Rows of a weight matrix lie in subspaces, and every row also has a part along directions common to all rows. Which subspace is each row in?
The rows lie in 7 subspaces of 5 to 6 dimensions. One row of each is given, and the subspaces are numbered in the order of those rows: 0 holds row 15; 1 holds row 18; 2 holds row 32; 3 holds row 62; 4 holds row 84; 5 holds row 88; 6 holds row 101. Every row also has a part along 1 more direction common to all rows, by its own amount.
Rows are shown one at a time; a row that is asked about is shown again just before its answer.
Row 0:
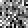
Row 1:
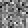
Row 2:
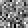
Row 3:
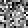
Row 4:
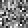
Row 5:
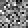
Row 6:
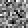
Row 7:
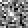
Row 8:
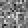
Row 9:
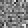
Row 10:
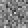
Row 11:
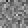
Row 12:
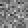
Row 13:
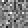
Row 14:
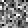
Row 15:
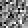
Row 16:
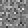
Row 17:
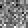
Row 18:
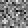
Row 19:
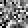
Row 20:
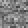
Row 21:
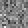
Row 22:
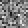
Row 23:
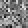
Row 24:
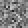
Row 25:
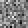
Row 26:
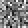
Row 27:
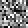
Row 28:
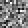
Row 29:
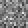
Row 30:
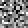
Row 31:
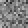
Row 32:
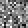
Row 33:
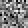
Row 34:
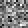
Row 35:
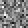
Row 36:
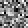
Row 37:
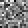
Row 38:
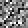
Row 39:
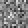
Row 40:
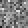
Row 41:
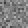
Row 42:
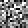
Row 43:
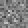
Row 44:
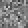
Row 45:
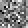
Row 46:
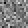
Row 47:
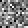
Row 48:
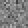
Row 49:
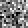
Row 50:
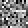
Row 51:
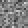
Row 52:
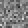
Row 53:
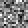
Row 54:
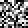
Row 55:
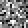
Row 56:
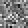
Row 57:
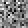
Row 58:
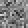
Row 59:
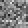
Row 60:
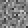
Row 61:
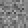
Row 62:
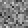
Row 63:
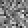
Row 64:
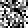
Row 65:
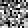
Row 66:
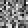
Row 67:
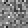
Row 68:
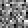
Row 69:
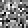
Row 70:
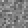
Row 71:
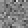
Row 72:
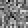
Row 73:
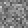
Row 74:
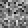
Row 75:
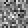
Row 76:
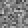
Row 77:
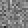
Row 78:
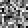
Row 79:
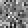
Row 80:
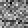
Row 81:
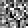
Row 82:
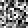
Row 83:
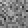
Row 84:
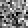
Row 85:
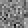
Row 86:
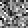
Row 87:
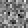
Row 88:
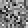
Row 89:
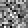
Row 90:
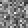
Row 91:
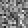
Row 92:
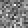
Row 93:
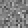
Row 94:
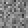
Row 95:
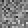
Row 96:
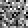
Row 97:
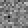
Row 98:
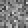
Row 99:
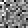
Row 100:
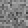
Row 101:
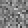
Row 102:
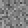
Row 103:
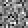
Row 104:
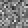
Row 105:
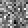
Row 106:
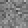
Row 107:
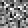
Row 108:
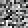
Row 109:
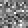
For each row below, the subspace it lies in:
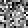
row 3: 4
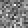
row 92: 5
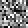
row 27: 6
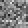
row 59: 1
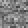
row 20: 3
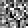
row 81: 1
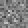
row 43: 2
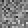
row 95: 6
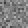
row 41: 0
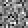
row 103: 0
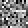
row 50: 6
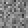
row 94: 2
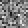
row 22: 6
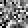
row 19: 0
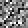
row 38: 0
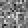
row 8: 4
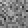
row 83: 6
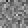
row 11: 1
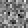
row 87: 4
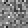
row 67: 3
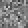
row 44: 5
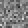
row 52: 0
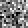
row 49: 4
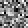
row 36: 6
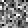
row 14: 1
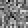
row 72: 3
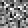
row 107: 1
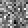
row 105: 2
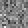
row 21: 6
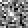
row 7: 6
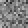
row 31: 1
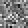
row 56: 0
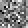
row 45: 5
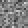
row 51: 3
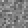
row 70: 3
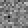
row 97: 3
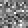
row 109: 2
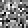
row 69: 4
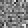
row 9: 2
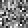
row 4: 4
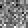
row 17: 0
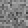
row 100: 4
